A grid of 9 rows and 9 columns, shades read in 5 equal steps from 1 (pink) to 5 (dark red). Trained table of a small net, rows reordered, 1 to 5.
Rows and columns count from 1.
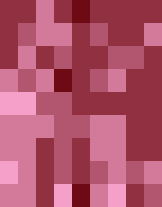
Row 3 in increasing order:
2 3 3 3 4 4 4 4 4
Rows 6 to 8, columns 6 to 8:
2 2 4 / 2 2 4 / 3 2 3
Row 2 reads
4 3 2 2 4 3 4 4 2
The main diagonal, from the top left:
4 3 4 5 4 2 2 3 3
